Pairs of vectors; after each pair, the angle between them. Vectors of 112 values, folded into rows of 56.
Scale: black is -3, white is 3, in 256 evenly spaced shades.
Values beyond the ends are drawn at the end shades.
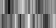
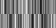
partly aligned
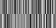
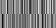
nearly opposite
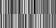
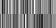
nearly opposite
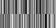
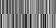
orthogonal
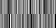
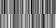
partly opposed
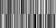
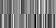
nearly parallel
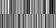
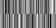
partly opposed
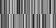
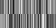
partly opposed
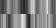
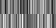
partly aligned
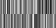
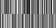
orthogonal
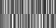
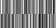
partly opposed
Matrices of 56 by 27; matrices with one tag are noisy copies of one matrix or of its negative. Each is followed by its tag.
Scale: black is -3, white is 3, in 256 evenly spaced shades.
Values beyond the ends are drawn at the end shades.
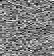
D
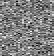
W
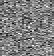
W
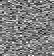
D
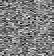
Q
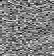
D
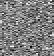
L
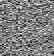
D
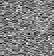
Q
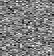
W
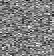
W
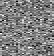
W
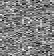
W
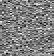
D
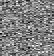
W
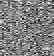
L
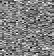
L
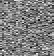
L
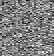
W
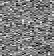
W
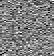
D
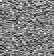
D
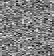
W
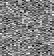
W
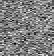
Q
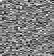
D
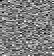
D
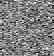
L
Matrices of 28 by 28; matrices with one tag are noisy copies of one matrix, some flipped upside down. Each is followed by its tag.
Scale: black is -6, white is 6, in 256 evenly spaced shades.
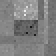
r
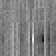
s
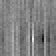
s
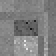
r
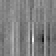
s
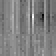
s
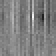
s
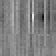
s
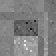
r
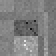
r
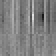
s
